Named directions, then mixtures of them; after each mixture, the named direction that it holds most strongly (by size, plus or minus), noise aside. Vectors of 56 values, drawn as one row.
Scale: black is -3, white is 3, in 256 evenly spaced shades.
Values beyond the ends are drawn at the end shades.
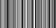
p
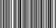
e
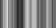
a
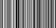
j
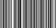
e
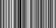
e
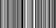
p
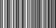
j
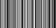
p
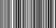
j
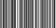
j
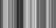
a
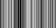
a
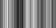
a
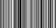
e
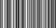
j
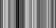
a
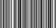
e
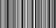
p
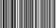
j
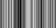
a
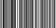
j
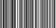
j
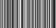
e
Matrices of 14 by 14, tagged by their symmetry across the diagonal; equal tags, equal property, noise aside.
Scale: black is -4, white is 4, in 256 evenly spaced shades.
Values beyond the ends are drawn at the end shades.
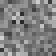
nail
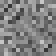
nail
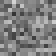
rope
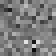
rope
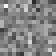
rope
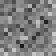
nail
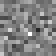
rope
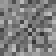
nail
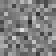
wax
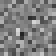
wax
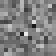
wax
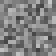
nail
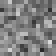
wax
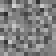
wax
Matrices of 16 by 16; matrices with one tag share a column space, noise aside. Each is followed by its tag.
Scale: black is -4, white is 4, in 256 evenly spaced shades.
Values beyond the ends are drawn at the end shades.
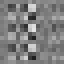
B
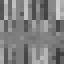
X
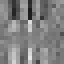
X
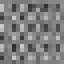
B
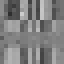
X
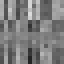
X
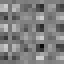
B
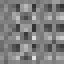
B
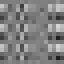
B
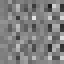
B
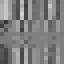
X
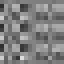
B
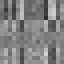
X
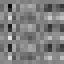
B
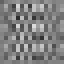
B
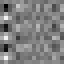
B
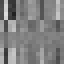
X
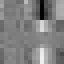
X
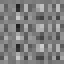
B
